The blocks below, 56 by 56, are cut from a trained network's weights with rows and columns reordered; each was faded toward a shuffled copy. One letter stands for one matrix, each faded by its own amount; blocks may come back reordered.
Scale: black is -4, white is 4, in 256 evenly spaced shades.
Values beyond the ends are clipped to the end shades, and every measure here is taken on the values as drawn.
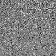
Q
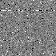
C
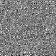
Q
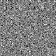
C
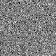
Q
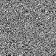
Q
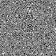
C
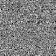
Q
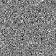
Q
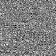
Q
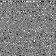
C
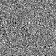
Q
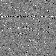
C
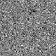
Q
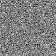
Q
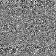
Q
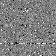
C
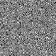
C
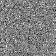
C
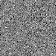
C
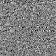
Q
